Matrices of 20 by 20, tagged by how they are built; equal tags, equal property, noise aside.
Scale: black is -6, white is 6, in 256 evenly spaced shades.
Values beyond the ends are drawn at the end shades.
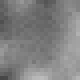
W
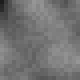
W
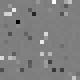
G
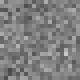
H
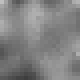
W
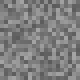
H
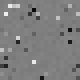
G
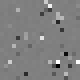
G
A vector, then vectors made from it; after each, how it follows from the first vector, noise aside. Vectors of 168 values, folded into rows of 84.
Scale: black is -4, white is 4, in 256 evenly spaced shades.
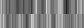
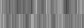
shrunk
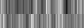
copied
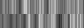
wrapped around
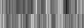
copied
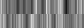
copied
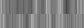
shrunk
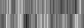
wrapped around
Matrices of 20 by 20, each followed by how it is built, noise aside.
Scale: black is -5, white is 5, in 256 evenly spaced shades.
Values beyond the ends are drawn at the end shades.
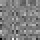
low rank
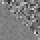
upper triangular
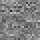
low rank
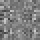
low rank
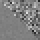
upper triangular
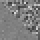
upper triangular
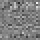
low rank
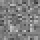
low rank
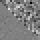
upper triangular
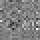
low rank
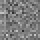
low rank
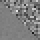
upper triangular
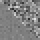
upper triangular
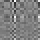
low rank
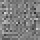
low rank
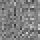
low rank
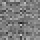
low rank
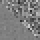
upper triangular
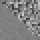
upper triangular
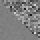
upper triangular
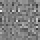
low rank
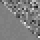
upper triangular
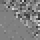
upper triangular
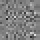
low rank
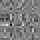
low rank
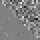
upper triangular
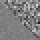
upper triangular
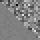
upper triangular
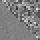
upper triangular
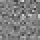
low rank
